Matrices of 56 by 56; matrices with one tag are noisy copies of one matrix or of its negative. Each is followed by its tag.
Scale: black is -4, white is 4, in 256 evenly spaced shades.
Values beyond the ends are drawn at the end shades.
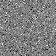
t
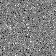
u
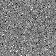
t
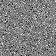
t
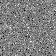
u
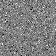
t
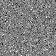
t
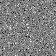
u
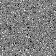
u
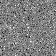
u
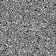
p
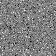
u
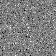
u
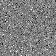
t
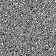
t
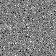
u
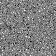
u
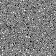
u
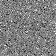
p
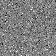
t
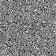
p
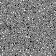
u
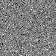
t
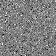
t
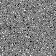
u
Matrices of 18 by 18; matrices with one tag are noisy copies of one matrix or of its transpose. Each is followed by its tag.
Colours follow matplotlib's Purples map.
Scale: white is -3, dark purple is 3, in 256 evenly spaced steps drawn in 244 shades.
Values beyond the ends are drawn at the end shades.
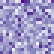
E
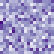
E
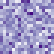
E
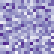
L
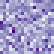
E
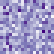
L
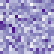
E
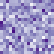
E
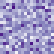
L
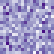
L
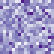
E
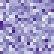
E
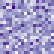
L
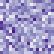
E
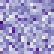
E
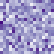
E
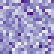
E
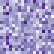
L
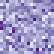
E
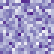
E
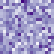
E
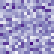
L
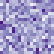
E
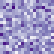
L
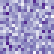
L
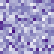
E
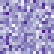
L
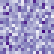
L
